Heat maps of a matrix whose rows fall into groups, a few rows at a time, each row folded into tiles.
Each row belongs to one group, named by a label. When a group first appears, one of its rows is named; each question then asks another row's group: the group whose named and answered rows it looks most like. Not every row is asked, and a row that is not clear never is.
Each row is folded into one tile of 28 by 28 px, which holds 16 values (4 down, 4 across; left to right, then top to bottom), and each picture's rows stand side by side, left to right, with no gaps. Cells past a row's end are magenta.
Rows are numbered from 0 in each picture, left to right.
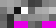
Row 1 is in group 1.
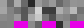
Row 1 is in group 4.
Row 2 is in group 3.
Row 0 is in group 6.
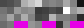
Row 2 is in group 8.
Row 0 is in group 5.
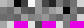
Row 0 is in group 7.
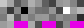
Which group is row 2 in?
8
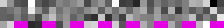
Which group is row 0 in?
7
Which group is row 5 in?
6
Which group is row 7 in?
7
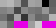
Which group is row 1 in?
7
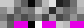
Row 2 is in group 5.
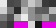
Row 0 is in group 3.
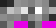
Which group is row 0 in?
1
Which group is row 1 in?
8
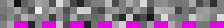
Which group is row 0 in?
7
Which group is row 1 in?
8
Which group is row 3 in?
3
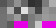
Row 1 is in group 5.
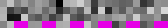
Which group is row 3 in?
6
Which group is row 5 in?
1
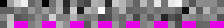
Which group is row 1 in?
7
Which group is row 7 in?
8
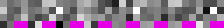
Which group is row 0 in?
3
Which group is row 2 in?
3
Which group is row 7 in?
6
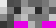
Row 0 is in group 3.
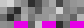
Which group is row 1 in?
5
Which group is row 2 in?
3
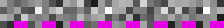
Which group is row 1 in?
8
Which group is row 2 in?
3
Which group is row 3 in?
1
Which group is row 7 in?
8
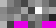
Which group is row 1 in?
8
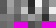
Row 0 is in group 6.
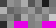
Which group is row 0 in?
3
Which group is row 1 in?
7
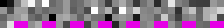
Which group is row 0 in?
5
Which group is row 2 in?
4
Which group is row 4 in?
8
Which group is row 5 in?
7
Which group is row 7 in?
1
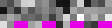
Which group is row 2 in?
5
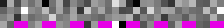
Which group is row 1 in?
7
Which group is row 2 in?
6
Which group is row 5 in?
8
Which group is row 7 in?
1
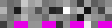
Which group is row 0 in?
3
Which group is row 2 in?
8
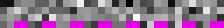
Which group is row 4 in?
7
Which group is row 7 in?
8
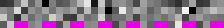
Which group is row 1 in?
7
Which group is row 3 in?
6
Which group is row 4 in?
8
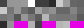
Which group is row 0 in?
3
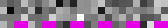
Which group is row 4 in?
5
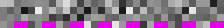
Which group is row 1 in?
8
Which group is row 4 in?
6
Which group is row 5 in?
3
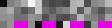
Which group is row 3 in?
3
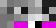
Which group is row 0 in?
6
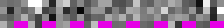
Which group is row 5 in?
1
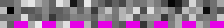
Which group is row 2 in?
7
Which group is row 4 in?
1
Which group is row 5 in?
8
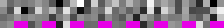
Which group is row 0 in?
6
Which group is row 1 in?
8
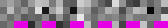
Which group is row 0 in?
8
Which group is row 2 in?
3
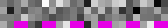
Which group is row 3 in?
3
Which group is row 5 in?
7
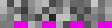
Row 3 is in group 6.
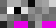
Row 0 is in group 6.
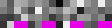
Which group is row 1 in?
8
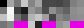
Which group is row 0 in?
4
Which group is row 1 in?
4
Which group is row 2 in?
5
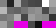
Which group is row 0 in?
6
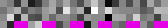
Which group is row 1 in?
5
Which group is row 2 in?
8
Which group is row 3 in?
8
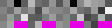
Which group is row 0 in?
7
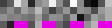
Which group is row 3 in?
5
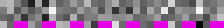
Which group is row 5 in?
1
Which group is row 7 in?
3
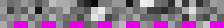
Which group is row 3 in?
1
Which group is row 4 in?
7
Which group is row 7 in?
5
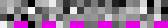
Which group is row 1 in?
3
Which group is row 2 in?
6
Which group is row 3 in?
7
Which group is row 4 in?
1
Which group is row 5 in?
6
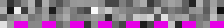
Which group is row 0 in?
6
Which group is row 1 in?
6
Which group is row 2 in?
4
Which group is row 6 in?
4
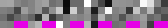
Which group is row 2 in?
6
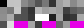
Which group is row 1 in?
1
